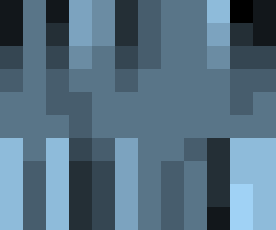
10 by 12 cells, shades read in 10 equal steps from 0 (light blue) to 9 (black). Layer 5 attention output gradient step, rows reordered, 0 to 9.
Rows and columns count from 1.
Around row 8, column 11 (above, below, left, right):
1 0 7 1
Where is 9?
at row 1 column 11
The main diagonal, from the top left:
8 4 6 4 4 4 4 5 4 8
